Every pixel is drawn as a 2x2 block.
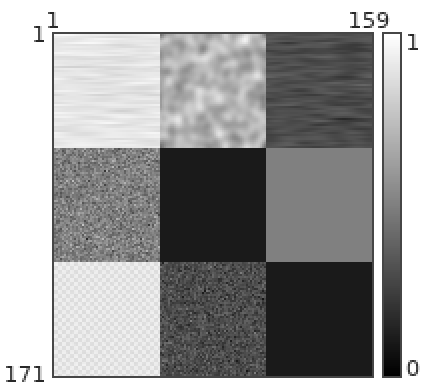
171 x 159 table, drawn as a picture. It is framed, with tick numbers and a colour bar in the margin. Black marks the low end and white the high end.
The table splits into 3 rows of 3 panels. Panel 1,1: very high, streaked across, faint in contrast. Panel 1,2: high, blotchy. Panel 1,3: low, streaked across, faint in contrast. Panel 2,1: middling, fine-grained. Panel 2,2: very low, flat. Panel 2,3: middling, flat. Panel 3,1: very high, checkered, faint in contrast. Panel 3,2: low, fine-grained. Panel 3,3: very low, flat.
